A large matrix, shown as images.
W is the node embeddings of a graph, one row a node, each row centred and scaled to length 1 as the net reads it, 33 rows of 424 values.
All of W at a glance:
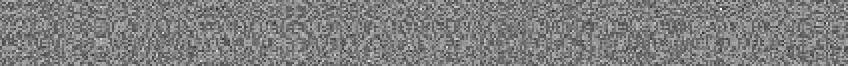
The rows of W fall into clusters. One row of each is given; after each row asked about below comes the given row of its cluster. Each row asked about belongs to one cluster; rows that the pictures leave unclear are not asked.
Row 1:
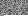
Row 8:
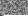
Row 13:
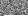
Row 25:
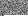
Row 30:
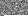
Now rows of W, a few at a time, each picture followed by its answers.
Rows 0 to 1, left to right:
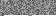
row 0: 13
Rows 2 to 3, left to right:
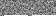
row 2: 30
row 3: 8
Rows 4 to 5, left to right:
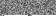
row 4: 25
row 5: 8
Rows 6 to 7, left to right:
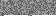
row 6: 13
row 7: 25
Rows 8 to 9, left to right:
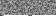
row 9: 30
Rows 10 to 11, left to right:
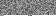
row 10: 1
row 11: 25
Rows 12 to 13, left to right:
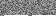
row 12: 25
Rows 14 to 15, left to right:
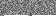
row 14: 25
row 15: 13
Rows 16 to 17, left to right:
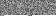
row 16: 1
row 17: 30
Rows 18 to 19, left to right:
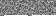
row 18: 30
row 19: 8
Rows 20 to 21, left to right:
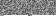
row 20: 1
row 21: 8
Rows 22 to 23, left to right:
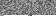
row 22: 1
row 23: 13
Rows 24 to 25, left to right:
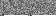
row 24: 13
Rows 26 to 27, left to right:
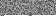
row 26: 30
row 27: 13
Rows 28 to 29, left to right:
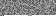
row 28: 30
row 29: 1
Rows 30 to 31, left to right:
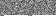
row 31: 25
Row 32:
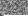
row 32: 8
